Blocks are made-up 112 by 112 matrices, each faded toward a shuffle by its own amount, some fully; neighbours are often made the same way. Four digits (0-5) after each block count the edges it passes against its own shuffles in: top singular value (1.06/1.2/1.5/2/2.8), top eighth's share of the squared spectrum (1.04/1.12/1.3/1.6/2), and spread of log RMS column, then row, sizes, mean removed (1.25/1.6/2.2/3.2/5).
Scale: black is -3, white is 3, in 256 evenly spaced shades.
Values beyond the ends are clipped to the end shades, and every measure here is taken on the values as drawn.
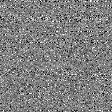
1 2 0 3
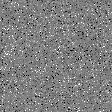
2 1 1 0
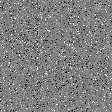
2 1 1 0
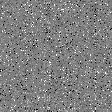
3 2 1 0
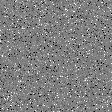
0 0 0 0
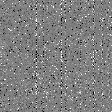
4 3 2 1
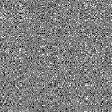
4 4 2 3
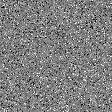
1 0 0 0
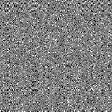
4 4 2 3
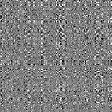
5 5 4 3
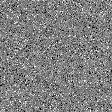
3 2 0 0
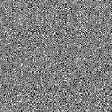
4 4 3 3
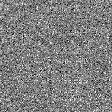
3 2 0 1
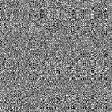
4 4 3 3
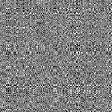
5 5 3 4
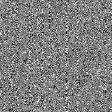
3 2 3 0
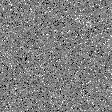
0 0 0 0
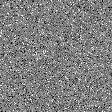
0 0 0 0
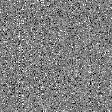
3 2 2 0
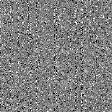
3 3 3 0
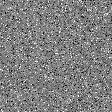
0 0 0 0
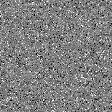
3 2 0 1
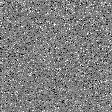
2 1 0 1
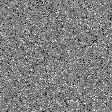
2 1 0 0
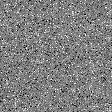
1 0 0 0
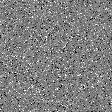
0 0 0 0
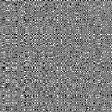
5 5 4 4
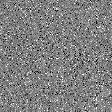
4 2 1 1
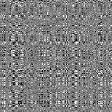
5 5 4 4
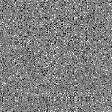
4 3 2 2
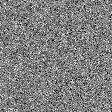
0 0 0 0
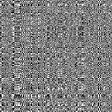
5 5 4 4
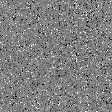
3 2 1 0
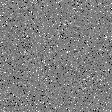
1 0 0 0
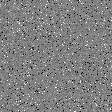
0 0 0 0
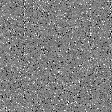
3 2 1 0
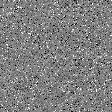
3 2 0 0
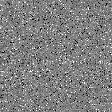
3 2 1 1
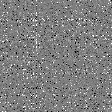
2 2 2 2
